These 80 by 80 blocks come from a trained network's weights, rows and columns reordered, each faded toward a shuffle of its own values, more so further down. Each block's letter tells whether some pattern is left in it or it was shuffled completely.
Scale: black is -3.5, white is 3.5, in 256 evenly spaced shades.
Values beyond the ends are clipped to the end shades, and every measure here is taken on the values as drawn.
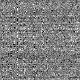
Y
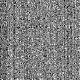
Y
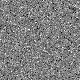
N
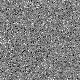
N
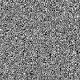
Y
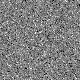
N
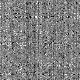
Y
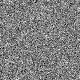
N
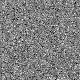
N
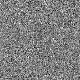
Y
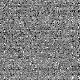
Y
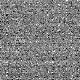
Y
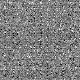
Y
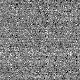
Y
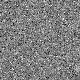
N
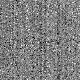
Y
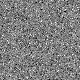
N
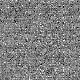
Y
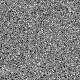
N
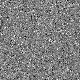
N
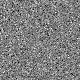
N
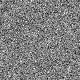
N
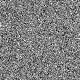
N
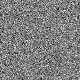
Y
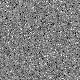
N
